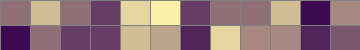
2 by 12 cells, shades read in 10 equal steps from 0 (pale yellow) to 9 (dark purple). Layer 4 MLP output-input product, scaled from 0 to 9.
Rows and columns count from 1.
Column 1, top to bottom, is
5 9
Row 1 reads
5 2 5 7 1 0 7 5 5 2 9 4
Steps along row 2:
down up same down up up down up same up down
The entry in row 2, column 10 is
4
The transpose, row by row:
5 9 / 2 5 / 5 7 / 7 7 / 1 2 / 0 3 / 7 8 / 5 1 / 5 4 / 2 4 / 9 8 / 4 6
